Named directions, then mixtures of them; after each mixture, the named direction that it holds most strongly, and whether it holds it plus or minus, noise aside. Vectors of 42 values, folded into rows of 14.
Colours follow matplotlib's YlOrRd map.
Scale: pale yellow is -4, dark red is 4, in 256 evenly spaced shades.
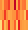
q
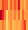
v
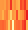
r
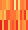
q, minus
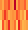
q, plus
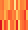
q, minus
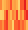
r, plus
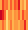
v, plus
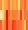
v, minus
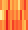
v, minus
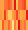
q, plus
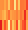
q, minus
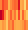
v, plus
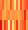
q, minus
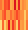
q, plus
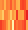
r, plus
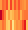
v, plus
